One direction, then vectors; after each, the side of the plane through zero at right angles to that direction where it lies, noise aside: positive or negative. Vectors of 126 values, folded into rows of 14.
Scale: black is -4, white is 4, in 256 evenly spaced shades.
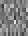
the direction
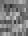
negative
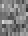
negative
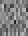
negative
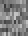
negative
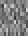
positive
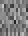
negative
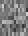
negative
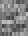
negative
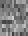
positive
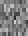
positive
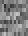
negative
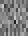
negative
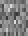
positive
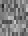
positive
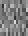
positive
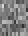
negative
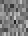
negative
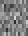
negative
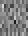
negative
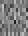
negative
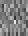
positive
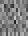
negative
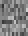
positive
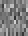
positive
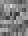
positive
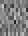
negative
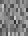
negative
